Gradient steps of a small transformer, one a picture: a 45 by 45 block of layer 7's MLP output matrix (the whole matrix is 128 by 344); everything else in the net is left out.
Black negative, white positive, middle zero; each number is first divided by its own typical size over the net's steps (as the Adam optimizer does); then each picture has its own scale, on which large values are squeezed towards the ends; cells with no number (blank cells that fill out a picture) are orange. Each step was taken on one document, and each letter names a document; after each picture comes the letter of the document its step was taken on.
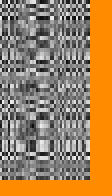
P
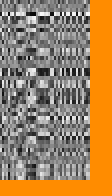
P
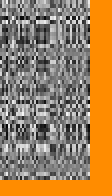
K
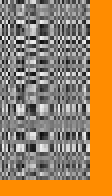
P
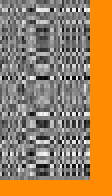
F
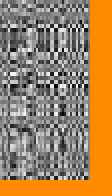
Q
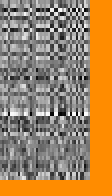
Q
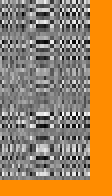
F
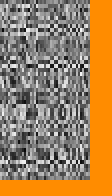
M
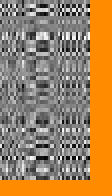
F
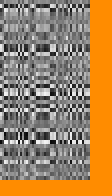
K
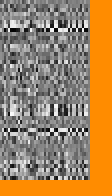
Q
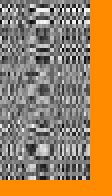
F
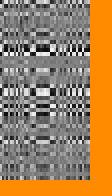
K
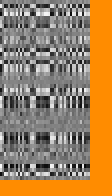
K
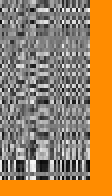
P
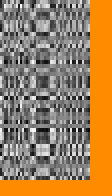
K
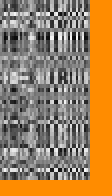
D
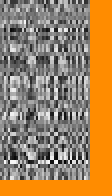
M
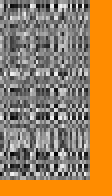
Q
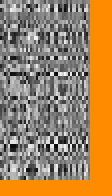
M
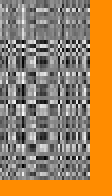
F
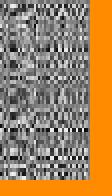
Q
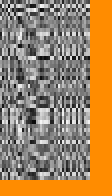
P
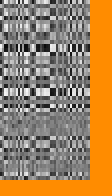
K
